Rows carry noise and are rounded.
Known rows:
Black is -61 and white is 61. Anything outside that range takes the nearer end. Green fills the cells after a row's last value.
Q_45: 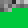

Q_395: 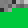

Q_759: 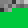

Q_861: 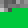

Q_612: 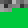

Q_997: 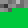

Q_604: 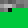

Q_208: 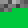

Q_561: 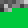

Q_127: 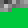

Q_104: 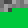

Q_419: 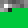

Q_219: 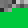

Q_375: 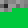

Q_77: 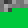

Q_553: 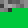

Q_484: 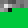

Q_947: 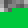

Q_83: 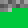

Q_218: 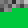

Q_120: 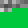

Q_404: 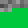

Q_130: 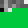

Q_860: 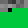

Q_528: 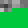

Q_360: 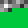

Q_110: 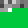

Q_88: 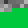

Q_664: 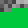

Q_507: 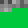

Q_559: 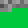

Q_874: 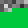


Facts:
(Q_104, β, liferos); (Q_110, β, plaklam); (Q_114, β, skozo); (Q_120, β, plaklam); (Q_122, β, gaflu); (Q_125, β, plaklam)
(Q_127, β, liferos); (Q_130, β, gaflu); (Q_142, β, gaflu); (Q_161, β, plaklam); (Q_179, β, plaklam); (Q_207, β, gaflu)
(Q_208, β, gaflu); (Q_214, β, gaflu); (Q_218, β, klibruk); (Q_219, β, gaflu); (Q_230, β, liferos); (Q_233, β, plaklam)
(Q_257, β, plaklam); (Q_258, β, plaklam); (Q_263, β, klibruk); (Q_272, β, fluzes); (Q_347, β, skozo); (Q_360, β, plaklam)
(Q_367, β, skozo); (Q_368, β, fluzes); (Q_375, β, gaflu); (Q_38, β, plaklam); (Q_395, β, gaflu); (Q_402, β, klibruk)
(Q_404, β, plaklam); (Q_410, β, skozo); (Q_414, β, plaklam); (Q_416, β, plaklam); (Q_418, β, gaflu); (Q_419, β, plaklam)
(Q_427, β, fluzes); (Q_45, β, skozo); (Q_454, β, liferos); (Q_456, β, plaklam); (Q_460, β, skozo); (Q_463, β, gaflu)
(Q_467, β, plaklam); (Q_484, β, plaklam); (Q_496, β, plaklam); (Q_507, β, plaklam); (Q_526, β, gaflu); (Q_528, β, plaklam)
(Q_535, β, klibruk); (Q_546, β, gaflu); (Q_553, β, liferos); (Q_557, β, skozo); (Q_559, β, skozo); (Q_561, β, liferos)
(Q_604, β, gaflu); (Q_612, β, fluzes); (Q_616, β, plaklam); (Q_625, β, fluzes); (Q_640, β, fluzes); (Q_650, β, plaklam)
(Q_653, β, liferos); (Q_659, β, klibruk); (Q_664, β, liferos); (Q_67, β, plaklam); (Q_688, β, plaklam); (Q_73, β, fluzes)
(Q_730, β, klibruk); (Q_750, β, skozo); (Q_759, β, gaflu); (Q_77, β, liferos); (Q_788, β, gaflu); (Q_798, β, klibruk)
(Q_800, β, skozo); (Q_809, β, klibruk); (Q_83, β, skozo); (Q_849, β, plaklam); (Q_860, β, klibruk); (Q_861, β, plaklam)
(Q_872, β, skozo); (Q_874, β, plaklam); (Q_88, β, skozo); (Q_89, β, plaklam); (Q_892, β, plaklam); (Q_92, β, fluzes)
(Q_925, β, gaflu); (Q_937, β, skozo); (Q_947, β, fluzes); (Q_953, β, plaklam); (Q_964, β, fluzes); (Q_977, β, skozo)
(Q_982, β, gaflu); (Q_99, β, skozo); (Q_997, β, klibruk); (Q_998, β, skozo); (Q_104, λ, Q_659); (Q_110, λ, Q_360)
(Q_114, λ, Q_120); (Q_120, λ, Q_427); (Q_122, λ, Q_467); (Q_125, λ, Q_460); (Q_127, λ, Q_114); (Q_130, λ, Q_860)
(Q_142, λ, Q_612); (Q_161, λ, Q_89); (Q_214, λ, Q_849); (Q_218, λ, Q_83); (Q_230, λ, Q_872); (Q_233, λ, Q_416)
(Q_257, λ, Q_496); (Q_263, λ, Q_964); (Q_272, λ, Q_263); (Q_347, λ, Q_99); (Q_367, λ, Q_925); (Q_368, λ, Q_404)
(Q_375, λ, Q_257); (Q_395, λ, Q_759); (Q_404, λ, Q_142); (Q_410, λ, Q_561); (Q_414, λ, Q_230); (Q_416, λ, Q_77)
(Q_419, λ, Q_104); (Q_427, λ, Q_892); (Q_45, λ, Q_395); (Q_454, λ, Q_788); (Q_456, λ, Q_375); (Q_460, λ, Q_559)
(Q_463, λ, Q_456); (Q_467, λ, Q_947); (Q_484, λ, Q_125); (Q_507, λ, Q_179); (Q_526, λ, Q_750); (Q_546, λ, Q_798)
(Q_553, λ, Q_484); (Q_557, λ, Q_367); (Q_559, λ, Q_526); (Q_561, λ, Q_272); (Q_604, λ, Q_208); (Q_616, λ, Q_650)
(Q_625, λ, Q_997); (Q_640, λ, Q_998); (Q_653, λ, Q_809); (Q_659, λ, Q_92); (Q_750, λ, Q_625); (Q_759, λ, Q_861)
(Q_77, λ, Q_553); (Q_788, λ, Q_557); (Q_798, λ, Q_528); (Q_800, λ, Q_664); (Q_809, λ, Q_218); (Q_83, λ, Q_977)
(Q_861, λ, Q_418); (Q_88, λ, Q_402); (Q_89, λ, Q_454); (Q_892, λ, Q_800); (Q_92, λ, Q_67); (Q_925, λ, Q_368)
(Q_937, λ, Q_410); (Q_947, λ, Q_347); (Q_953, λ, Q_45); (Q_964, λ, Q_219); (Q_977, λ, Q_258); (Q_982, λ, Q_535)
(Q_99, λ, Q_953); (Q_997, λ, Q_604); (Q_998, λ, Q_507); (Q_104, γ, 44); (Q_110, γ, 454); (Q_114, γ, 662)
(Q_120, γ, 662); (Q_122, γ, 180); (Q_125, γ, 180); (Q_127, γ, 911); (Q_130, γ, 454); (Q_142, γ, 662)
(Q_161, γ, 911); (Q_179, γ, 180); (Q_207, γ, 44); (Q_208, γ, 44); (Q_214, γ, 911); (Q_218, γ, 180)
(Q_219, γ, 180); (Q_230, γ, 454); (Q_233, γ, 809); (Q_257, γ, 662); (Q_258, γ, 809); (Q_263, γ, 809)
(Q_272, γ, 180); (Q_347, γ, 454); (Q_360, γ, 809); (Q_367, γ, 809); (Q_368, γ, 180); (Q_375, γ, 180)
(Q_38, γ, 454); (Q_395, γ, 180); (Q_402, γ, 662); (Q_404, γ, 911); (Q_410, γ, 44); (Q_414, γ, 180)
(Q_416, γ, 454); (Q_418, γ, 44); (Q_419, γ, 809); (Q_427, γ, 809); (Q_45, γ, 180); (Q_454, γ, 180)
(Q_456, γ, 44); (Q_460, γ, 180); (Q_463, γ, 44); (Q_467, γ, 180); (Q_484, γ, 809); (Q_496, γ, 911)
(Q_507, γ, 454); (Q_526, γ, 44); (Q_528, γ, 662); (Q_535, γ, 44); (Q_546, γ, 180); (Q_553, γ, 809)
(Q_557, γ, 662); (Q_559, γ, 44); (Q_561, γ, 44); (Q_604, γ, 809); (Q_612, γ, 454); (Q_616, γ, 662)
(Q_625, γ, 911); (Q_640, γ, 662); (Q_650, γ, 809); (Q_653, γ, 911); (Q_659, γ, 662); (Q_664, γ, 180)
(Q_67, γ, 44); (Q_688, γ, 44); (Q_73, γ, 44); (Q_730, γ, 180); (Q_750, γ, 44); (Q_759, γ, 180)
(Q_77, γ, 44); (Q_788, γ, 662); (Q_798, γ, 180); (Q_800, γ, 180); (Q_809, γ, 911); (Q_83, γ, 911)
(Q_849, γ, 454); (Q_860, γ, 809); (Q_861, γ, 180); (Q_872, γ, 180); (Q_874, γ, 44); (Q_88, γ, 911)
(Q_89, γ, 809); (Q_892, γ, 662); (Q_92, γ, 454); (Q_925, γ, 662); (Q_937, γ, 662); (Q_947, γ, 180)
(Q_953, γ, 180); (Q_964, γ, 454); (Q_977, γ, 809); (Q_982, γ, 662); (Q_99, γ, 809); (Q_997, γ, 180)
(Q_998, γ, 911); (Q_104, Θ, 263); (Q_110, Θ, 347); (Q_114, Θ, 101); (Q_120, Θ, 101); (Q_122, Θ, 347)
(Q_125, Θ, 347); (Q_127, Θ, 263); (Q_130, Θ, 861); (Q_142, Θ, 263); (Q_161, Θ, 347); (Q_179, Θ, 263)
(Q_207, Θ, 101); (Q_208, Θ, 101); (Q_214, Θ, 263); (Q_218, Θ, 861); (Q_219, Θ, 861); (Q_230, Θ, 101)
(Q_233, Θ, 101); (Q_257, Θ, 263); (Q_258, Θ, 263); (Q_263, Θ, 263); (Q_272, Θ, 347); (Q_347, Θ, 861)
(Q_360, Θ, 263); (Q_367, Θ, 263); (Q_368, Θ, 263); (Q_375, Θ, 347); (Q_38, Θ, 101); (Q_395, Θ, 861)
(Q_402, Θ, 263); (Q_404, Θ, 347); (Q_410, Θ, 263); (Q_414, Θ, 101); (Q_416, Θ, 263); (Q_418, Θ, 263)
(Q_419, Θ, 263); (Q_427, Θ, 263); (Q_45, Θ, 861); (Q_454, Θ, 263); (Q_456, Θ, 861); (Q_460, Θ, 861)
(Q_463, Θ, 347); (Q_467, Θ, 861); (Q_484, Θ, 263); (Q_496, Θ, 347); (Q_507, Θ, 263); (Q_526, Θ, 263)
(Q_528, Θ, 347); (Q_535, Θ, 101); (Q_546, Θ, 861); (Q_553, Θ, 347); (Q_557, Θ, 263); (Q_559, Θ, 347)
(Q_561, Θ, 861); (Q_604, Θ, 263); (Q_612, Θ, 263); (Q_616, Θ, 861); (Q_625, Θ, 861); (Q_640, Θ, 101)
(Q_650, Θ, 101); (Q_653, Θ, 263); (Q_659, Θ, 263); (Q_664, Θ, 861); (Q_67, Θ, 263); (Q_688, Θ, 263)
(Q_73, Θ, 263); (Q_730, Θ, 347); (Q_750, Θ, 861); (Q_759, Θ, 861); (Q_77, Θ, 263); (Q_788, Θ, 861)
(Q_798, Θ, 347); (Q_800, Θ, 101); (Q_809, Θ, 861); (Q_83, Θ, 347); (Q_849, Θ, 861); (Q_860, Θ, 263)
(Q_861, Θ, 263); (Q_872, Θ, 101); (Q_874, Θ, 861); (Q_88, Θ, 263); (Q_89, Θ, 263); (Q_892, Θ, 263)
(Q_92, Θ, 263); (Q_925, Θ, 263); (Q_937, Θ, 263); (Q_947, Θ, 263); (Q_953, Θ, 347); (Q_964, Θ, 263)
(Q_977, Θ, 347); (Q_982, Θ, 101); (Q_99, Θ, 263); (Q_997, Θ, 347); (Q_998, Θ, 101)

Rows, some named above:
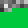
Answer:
Q_750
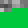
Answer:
Q_528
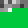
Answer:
Q_110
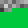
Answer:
Q_546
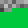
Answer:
Q_546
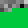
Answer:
Q_625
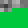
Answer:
Q_528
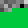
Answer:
Q_625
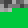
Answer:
Q_964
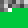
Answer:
Q_616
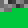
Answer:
Q_650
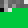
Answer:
Q_130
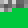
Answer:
Q_640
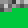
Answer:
Q_460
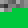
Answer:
Q_953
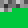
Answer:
Q_872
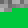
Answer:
Q_557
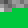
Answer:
Q_257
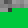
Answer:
Q_454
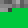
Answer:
Q_67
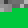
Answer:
Q_88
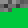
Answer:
Q_535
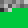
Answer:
Q_788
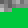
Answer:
Q_892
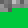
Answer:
Q_659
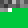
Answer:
Q_230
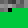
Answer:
Q_860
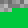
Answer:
Q_937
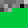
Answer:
Q_625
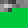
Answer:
Q_99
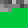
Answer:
Q_92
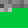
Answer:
Q_161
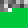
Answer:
Q_616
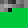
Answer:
Q_258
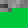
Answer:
Q_798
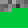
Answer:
Q_207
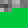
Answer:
Q_528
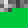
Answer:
Q_233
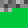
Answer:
Q_872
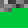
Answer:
Q_650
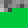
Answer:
Q_368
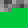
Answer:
Q_73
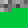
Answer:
Q_800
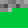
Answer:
Q_122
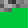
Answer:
Q_977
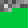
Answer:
Q_456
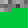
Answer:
Q_800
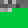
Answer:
Q_38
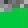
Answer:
Q_88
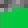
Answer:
Q_496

